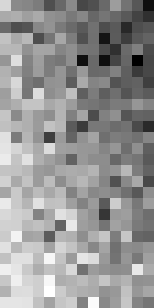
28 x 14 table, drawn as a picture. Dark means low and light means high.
No regular stripes run through it. No row or column stands out. There is an overall slope up to the bottom left. The bottom left is the ninth with the highest average. Neither half mirrors the other.
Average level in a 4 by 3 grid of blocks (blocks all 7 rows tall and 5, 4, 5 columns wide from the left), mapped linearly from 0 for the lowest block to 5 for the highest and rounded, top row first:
310
421
432
543
